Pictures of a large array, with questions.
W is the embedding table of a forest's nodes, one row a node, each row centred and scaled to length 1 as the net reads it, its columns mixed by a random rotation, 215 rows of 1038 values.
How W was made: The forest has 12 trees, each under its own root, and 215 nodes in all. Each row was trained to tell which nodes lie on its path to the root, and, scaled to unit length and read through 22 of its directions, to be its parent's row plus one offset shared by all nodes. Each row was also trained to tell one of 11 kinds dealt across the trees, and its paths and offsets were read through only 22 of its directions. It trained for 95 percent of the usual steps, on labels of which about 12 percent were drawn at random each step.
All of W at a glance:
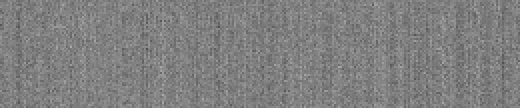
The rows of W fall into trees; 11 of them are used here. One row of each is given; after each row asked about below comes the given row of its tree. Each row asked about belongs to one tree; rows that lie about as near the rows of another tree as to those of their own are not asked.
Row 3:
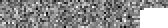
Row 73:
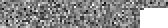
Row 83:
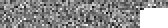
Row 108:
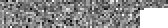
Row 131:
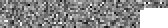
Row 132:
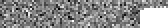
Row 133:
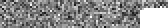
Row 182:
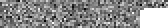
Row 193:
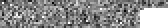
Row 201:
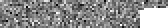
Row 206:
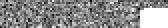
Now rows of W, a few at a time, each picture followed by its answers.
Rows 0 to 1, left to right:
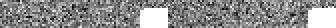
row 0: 182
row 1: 206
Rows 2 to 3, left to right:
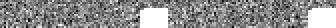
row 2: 206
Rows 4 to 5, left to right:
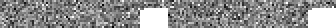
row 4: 131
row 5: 201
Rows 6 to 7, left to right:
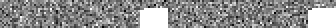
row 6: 182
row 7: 132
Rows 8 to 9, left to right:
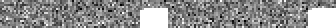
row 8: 132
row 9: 73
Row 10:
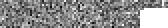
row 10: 73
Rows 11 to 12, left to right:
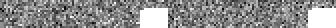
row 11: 131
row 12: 206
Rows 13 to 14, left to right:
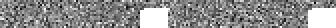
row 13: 83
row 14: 83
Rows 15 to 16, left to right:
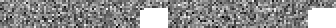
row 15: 182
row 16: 182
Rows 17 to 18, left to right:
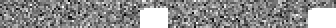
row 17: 132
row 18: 182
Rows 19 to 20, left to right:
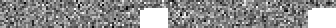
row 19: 131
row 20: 193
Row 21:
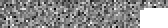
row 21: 206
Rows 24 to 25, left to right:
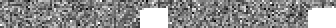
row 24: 133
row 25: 131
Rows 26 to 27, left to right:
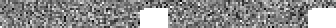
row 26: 73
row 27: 133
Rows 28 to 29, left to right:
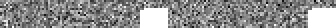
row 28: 206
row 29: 83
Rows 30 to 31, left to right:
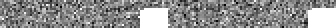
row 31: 108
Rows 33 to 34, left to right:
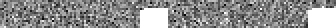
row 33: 73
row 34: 201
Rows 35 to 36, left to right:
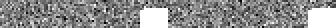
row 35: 201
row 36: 3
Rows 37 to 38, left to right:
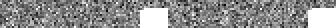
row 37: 201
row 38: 108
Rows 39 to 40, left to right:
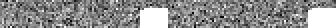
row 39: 108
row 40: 182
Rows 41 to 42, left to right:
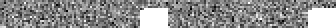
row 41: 73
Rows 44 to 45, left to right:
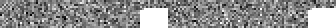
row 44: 201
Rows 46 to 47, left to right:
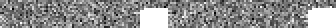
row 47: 193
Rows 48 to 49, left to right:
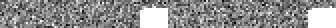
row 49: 133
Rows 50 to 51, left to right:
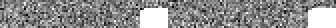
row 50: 3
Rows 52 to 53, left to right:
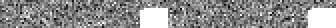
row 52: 132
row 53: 73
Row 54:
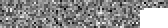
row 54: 133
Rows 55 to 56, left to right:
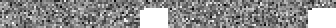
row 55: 108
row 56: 108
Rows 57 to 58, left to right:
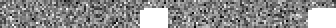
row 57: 83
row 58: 182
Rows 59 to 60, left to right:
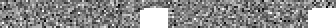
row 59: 3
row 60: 133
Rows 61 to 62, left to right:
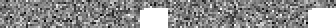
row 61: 182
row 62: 132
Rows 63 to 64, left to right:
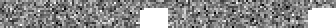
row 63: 131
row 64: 3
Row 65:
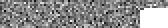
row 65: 132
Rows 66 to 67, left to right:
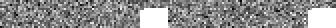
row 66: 206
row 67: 3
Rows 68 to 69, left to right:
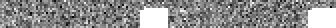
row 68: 201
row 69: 3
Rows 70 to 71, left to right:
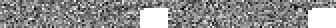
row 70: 3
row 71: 83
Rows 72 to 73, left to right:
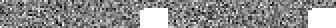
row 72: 73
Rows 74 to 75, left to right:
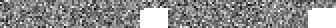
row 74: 3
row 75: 206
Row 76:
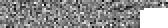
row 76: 133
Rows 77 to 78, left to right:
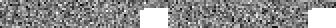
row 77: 206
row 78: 73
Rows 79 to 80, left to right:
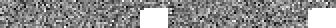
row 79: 83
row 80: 206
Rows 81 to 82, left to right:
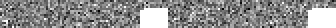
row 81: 206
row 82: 206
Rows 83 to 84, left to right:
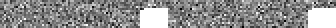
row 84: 131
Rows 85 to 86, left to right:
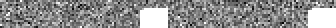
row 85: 132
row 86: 83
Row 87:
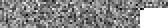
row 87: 3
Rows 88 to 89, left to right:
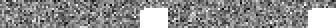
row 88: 132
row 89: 206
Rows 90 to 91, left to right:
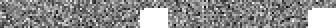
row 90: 182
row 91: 73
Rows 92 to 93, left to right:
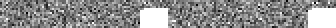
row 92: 132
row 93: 131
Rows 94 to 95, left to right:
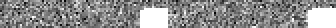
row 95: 193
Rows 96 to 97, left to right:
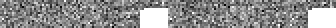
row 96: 73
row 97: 108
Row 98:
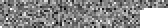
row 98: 73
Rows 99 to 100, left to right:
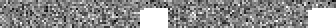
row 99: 73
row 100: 206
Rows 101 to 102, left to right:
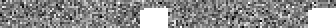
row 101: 201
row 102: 206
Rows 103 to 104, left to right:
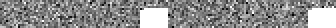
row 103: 201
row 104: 206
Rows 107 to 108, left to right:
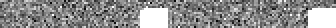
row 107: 182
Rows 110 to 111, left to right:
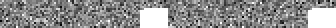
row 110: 201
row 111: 73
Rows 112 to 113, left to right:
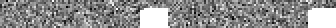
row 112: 132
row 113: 201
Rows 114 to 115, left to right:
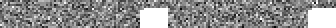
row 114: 133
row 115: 182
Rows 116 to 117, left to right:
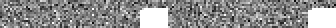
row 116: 73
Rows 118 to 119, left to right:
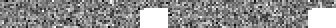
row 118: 133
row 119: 83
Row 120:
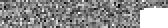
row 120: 3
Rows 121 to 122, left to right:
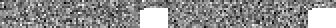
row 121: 3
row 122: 132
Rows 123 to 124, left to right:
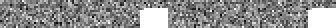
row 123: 201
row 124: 201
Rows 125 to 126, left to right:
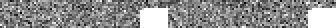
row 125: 133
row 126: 133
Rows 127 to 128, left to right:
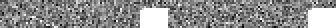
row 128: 182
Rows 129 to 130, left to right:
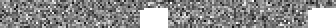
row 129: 83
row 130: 193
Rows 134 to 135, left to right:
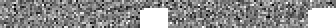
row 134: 133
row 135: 3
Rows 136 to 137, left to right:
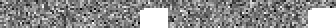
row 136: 132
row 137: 3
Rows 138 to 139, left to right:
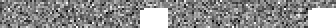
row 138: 132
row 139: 83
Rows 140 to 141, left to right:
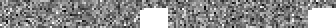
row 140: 3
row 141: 3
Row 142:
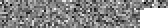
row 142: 201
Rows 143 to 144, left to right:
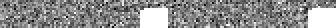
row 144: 206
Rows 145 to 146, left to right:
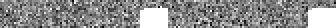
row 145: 182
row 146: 73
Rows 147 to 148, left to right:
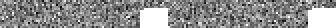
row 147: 201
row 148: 201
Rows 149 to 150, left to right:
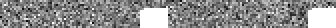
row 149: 73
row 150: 133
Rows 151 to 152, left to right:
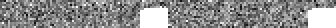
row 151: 3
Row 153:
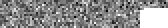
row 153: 201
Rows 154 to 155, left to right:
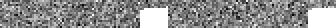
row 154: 133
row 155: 132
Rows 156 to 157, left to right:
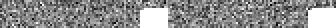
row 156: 83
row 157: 3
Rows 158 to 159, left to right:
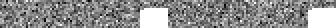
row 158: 182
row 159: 73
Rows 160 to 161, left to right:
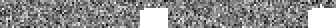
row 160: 206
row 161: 201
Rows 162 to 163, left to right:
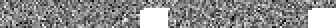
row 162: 83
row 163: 83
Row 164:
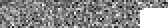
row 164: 133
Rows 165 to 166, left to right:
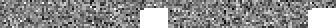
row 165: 206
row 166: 133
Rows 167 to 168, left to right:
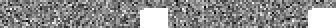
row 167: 73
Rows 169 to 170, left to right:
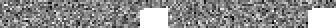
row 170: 201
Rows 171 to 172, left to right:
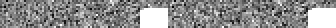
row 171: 132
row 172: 132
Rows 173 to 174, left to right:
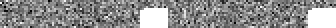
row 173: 73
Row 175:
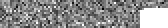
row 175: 83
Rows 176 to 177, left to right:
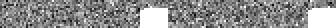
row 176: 132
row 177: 3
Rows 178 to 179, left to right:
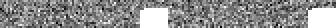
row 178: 131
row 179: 3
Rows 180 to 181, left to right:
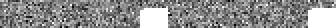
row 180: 182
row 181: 83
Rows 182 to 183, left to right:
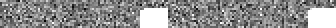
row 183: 73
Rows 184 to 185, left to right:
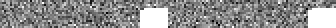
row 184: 206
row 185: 83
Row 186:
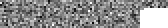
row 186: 73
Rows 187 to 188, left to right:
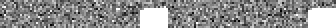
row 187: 83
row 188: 182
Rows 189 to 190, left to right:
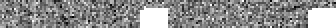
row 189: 201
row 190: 133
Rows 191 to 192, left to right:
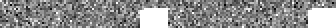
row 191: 201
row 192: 108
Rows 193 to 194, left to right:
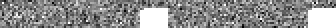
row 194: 182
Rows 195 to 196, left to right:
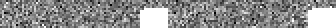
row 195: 83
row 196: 193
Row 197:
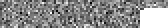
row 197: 132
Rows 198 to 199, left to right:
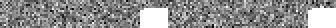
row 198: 132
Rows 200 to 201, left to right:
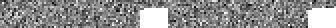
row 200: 193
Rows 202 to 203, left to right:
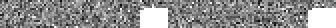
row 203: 206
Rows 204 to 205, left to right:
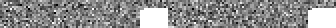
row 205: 73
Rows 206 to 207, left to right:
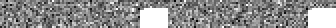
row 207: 133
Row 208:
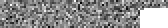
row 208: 182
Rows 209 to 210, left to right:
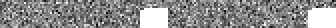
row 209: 132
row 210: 182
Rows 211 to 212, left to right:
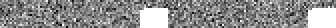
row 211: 73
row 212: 182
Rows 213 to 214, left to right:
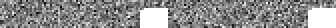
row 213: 201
